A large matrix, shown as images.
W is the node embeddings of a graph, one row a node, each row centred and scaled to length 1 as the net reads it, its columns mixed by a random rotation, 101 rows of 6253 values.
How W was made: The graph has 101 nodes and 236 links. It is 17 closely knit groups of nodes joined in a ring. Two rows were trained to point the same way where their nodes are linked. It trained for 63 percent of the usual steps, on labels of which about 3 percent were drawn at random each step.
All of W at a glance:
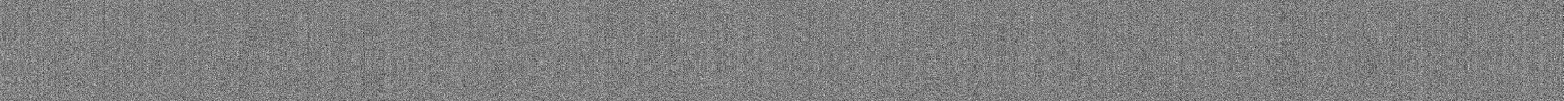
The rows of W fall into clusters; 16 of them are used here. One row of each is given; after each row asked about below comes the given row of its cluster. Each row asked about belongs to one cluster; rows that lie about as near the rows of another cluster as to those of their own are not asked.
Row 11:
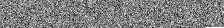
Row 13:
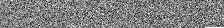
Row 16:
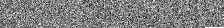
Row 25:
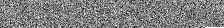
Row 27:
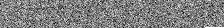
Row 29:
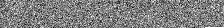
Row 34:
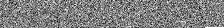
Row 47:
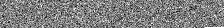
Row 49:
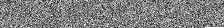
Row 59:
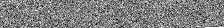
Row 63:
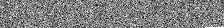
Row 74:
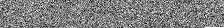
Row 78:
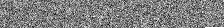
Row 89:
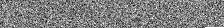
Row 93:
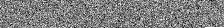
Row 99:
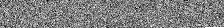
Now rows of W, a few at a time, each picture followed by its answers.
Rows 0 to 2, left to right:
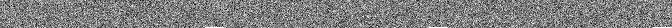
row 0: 25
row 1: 59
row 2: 49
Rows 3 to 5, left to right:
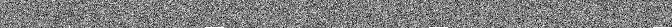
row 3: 47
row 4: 16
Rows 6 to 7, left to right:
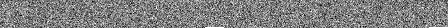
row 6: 89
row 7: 63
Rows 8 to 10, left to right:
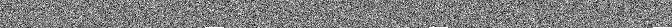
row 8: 16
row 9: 29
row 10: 34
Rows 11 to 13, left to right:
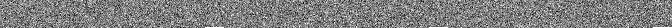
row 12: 47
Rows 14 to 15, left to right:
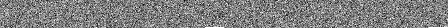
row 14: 99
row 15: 93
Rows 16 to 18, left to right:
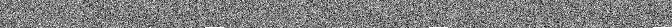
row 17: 16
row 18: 99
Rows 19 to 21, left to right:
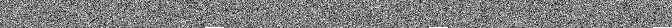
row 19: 34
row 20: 16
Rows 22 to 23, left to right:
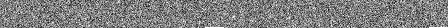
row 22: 34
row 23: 49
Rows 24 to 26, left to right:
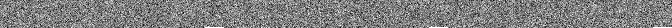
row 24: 27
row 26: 49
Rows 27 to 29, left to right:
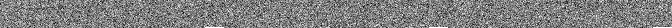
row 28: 99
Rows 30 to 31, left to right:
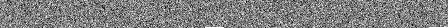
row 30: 49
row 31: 93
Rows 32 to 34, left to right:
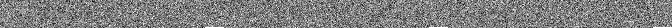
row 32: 89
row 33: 49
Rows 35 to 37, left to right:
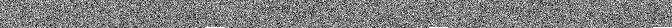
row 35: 25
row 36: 27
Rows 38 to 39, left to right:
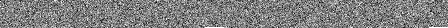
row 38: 93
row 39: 27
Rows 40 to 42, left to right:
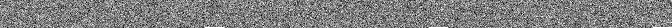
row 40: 27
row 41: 13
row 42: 78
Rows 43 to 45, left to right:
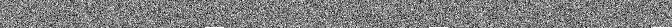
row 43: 11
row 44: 16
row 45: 89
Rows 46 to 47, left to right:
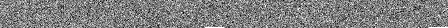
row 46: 27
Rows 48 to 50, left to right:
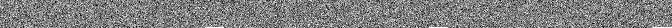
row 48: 63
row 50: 74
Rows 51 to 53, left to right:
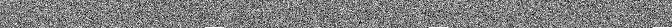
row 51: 13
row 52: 99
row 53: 13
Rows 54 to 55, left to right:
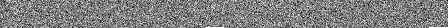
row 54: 29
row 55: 13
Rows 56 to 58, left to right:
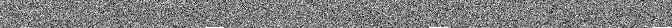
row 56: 59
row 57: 16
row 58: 59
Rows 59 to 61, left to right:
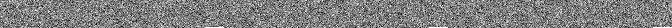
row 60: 11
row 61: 11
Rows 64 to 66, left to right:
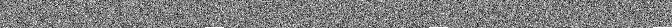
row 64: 11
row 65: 93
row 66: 34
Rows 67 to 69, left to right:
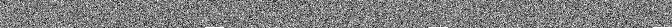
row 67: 93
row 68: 93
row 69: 93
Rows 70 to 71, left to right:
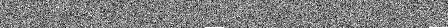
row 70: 13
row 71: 63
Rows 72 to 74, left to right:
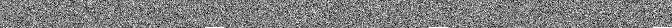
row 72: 11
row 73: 16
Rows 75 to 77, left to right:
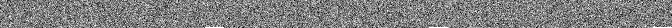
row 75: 49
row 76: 11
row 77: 59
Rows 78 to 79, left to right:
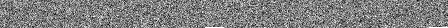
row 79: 59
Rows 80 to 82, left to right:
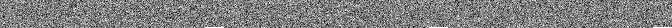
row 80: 47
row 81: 25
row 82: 49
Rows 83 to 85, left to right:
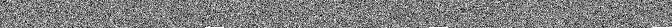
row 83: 29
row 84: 29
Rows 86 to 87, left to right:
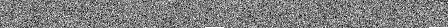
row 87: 63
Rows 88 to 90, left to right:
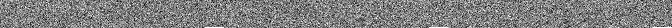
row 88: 13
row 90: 59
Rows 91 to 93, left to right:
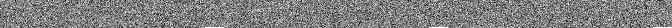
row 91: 74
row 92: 99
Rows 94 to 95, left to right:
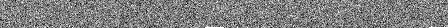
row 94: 25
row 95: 25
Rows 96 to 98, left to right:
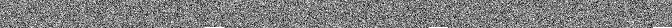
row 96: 11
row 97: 13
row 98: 34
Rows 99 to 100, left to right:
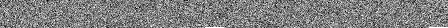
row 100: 74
